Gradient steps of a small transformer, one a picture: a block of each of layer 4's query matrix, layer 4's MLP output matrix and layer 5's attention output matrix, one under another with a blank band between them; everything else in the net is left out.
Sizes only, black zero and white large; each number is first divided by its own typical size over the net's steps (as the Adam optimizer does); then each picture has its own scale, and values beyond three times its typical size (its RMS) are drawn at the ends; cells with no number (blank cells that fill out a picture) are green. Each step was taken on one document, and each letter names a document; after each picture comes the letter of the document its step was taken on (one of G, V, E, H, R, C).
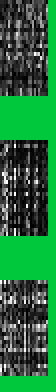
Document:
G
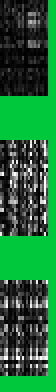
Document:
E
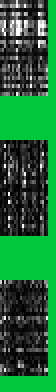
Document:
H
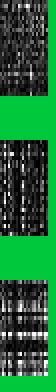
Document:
H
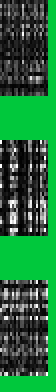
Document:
E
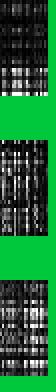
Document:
G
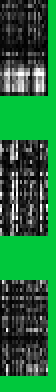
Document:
E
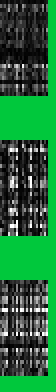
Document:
E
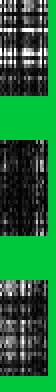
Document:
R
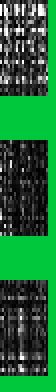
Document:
H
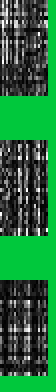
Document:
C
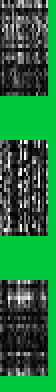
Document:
C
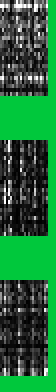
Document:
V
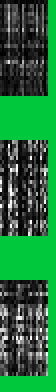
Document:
E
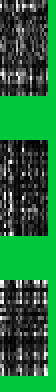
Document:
H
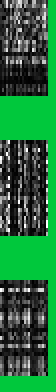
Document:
C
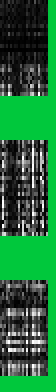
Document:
R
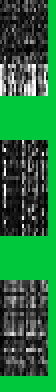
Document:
R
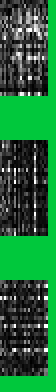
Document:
G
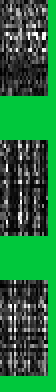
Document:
C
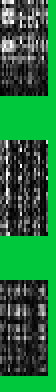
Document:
C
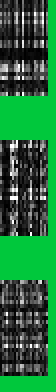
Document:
E
